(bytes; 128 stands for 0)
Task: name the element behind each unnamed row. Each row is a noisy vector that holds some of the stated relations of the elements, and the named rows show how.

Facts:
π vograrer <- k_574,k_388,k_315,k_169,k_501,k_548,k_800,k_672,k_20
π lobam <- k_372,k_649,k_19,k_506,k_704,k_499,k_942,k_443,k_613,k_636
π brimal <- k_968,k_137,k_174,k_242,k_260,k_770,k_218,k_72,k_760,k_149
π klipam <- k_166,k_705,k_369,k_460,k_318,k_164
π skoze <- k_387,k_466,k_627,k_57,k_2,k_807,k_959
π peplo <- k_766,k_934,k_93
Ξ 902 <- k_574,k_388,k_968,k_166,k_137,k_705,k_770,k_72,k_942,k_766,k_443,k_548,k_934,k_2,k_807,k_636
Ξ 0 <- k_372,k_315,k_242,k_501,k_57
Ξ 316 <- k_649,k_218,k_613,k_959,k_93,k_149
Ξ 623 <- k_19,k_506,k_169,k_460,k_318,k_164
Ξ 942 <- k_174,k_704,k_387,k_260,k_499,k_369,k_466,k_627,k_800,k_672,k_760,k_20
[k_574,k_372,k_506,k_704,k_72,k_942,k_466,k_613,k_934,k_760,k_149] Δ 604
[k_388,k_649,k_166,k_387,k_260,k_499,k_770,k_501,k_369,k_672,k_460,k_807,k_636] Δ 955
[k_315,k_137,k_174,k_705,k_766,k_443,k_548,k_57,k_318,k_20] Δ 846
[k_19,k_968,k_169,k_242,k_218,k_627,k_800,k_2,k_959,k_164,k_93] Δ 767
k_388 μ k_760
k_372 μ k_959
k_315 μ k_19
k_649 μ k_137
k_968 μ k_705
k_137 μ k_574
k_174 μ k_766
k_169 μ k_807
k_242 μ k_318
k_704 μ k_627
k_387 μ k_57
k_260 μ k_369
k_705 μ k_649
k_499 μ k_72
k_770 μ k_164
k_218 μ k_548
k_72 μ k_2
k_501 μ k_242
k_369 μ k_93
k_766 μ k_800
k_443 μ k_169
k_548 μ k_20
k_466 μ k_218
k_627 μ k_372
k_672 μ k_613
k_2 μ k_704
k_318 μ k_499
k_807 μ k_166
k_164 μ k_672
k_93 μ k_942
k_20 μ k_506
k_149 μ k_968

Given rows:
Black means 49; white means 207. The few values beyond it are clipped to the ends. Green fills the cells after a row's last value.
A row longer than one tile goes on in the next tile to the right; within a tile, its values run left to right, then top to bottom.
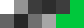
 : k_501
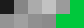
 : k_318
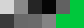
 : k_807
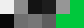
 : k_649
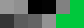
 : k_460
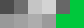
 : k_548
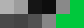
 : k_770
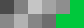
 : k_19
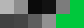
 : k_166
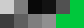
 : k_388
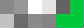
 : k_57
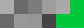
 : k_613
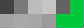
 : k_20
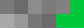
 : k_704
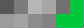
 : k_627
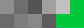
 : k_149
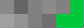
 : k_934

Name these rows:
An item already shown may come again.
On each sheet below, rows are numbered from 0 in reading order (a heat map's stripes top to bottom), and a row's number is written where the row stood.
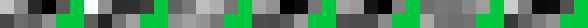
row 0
k_387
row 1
k_501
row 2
k_2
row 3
k_369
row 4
k_260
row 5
k_72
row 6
k_388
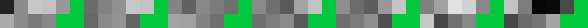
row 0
k_174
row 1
k_218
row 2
k_466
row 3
k_149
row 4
k_149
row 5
k_242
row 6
k_672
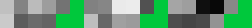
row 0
k_372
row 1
k_315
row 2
k_260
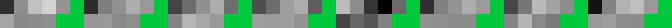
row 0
k_705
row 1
k_164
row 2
k_169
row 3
k_800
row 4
k_499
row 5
k_164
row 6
k_19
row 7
k_318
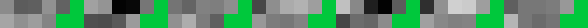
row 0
k_574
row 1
k_369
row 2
k_506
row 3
k_968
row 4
k_387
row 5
k_137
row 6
k_760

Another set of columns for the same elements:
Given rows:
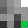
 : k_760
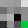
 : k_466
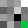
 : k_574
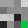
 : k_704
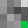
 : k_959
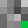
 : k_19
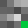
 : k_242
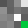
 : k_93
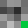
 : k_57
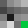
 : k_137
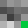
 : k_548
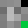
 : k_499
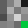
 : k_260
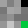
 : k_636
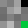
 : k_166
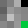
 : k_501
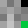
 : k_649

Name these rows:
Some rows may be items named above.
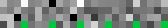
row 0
k_613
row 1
k_387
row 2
k_574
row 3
k_705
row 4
k_164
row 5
k_800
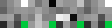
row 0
k_760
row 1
k_649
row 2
k_372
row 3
k_760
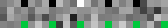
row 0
k_672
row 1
k_807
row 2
k_506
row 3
k_649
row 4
k_636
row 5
k_174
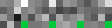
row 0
k_72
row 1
k_169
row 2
k_315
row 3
k_968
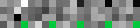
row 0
k_574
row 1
k_318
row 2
k_770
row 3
k_369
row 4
k_388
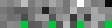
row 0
k_2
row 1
k_627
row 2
k_149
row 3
k_460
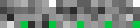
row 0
k_137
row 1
k_760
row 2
k_57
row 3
k_20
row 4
k_218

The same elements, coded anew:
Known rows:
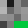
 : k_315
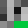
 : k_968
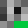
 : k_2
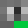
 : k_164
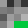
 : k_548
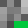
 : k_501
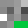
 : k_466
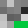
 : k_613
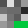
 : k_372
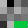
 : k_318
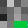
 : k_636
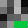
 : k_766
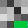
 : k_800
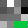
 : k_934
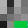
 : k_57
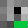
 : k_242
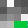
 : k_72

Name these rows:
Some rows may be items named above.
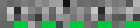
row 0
k_164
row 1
k_649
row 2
k_315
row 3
k_164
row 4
k_460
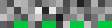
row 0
k_627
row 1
k_169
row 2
k_137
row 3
k_388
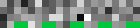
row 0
k_137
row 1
k_574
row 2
k_672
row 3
k_704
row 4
k_506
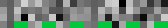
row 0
k_499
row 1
k_149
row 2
k_166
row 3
k_369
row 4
k_174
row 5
k_705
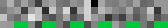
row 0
k_506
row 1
k_800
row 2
k_19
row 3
k_20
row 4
k_649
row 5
k_19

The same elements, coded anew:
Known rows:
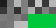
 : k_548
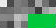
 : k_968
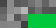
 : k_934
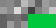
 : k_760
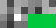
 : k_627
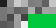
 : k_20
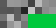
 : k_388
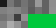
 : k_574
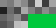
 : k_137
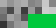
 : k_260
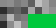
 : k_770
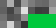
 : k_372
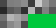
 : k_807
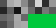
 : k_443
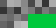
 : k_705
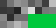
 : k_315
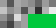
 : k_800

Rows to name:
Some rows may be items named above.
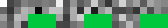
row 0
k_242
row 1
k_169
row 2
k_166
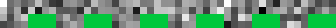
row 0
k_169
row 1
k_388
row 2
k_672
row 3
k_800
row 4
k_19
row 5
k_149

